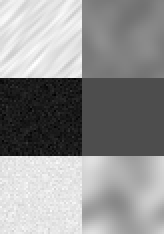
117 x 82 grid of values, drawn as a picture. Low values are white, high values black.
It is made of 3 by 2 panels. Panel 1,1: very low, slanting up to the right, faint in contrast. Panel 1,2: middling, smooth, faint in contrast. Panel 2,1: very high, fine-grained, faint in contrast. Panel 2,2: high, flat. Panel 3,1: very low, fine-grained, faint in contrast. Panel 3,2: low, smooth.
